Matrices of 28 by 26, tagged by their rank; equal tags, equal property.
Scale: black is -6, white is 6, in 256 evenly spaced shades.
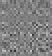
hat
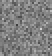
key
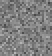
key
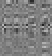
hat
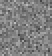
key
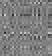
hat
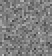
key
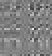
hat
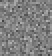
key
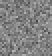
key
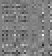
hat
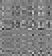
hat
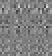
hat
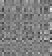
hat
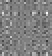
hat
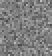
key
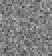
key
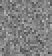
key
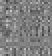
hat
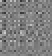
hat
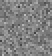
key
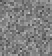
key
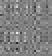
hat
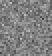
key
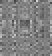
hat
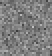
key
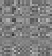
hat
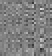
hat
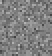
key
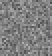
key
